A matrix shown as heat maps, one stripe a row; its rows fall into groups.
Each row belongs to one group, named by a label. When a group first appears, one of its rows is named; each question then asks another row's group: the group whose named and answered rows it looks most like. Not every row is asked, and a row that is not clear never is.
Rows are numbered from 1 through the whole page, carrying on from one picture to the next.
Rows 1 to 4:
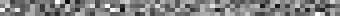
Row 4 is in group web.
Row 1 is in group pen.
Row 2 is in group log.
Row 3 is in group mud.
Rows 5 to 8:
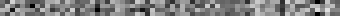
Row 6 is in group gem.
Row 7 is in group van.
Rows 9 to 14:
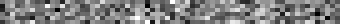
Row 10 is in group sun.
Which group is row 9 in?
log
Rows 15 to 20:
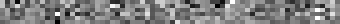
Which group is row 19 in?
web
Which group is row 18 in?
pen
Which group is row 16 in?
mud
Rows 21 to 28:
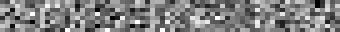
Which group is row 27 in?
van
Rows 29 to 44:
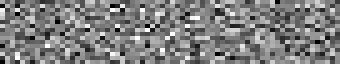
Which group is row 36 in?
pen
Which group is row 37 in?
log
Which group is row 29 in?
log
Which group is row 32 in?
log
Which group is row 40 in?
sun
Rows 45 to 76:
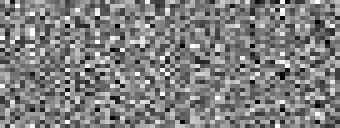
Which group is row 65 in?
pen
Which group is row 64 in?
gem
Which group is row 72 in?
gem
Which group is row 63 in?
van
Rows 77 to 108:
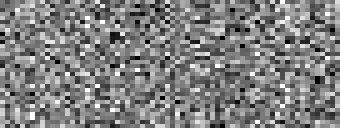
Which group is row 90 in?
van
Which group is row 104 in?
mud
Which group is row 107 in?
van
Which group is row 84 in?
log
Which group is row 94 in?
van
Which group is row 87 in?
sun
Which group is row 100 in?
gem
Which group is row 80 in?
van
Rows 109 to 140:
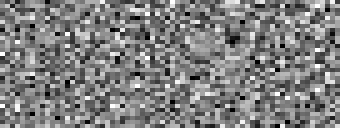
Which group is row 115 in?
gem
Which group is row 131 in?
web
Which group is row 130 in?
van
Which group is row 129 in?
pen
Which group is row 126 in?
log
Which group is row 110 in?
web
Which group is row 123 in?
pen
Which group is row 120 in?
gem
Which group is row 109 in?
log
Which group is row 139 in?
sun
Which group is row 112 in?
pen
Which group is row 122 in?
mud
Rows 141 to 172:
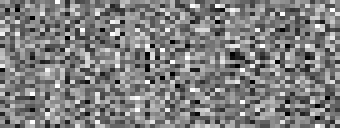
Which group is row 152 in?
pen
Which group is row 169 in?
sun
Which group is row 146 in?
mud
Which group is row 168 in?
van
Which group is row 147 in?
web
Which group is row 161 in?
pen
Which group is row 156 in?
log
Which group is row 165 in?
van
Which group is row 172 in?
web
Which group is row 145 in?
gem
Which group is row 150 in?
pen
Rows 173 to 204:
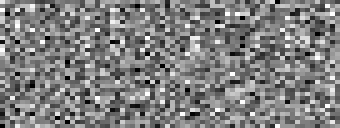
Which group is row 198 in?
sun
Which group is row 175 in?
mud
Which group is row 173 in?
log
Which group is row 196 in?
pen
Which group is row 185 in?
mud
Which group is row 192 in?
pen
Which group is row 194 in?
gem
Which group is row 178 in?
mud
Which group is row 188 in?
pen
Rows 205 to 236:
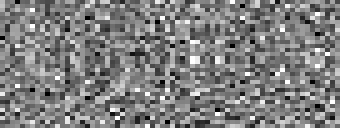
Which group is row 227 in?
van
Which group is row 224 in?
pen
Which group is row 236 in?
pen
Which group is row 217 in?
web
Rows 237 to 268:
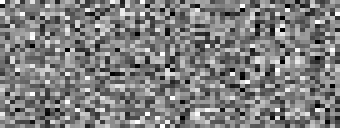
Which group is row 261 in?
log
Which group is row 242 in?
web
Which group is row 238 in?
sun
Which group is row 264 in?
web
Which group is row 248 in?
gem
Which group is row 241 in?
gem
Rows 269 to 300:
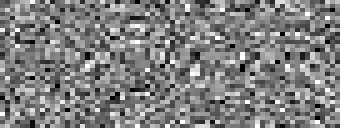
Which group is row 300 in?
van
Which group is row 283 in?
sun
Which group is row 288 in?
gem
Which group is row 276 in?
mud
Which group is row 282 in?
sun
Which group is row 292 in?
pen
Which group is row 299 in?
gem
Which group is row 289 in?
web
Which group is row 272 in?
pen
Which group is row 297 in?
mud
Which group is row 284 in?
log
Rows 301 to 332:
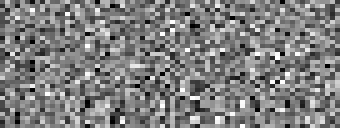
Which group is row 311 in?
gem
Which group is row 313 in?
log
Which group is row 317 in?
van
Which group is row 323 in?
gem
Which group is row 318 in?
gem
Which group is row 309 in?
sun
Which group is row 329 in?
log
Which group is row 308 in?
log
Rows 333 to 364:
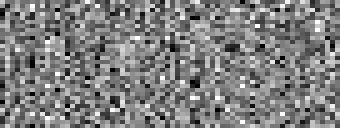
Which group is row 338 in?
web
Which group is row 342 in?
van
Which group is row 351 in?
pen
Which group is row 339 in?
van
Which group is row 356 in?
gem
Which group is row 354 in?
sun
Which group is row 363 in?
sun
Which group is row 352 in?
sun
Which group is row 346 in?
pen
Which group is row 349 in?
gem
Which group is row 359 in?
pen
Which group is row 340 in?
web
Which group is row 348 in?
gem
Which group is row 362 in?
sun
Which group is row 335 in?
pen
